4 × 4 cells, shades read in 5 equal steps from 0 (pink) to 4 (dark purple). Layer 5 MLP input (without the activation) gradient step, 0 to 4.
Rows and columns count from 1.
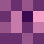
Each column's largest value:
3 3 4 3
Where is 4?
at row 2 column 3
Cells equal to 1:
3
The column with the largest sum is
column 3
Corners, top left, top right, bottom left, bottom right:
2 3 3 3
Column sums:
10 8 11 7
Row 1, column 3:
2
